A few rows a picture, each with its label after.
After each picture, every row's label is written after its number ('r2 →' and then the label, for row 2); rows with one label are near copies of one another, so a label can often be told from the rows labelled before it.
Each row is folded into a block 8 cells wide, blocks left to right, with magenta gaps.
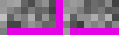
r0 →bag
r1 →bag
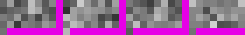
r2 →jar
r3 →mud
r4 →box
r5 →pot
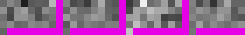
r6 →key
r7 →box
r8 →mud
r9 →box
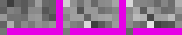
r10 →box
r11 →pot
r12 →pot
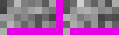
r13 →mud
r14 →mud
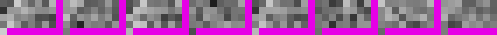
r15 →mud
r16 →bag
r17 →mud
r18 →key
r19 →mud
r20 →jar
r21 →pot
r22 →bag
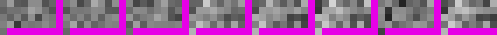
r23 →jar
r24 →jar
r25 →box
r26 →mud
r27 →mud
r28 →mud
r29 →key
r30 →mud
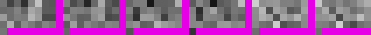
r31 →box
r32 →box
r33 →key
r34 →key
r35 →pot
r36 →pot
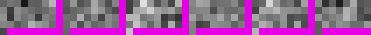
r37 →key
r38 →jar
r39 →mud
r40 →bag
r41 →mud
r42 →box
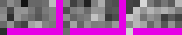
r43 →key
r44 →box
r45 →mud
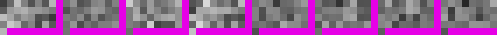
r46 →mud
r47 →jar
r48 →pot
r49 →mud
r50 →key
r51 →box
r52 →jar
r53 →key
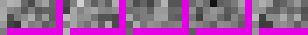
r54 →bag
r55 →mud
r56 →box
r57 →key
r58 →bag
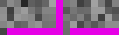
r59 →key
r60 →jar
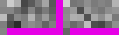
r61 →bag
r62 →pot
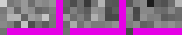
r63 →pot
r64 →box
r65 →key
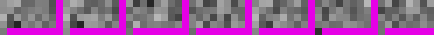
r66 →bag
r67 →bag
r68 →box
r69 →jar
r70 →bag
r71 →key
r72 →jar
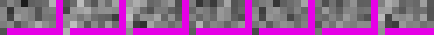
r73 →key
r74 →mud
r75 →bag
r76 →box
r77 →key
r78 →box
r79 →bag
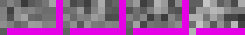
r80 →key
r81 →box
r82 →jar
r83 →mud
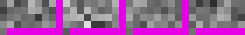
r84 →jar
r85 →pot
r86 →bag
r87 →box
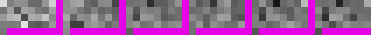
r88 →pot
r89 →bag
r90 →key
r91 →box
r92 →key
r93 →key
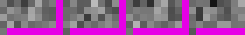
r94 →box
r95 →jar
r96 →box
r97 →key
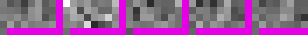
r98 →box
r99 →pot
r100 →key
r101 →box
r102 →box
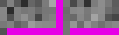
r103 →key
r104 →box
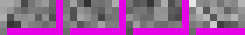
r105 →bag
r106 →key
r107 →box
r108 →pot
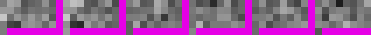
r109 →bag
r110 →bag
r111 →jar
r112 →box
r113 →jar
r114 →key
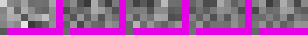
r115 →pot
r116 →jar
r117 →box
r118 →jar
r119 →jar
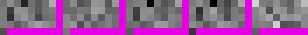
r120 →key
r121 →jar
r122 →key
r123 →key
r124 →pot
